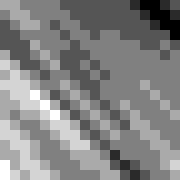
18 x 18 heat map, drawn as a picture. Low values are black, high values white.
Slope: up to the bottom left. Ninth with the lowest average: top right. Mirror symmetry: none. Grain: diagonal, down to the right.
